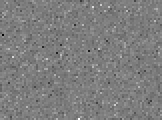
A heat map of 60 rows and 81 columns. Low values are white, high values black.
On average the colour sits 50% of the way up the scale. The halves do not mirror each other. The grain is fine, like static. The distribution is heavy-tailed on both sides.
